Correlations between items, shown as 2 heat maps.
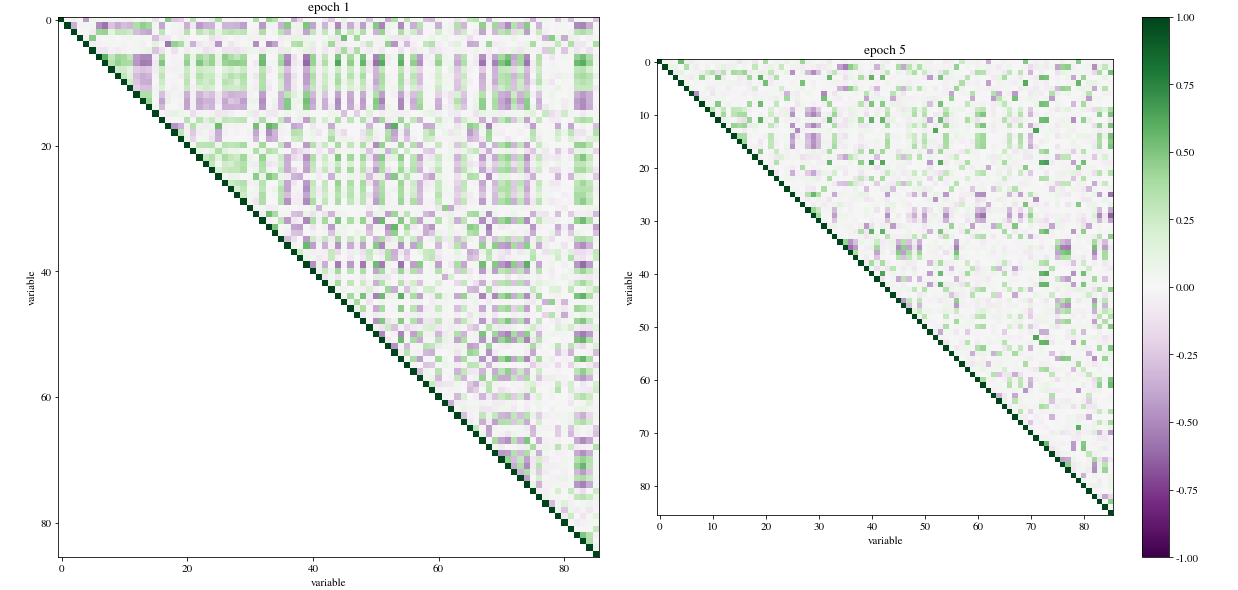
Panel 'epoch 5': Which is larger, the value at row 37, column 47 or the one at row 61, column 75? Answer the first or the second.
the first
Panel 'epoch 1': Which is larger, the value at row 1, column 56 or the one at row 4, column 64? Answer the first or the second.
the second
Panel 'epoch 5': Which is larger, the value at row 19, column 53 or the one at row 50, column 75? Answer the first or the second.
the first
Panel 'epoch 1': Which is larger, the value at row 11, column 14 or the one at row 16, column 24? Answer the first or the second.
the second
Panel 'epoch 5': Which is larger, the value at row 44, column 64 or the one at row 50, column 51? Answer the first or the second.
the second
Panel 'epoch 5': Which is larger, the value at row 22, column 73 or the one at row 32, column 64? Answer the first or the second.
the first
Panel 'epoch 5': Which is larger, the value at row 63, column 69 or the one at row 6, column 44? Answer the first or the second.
the second
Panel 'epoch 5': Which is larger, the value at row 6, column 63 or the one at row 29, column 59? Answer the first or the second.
the first
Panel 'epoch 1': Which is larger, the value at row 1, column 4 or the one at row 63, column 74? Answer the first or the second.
the second
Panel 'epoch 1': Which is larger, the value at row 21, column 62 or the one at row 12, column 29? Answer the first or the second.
the first
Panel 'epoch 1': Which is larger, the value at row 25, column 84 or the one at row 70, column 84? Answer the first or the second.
the second
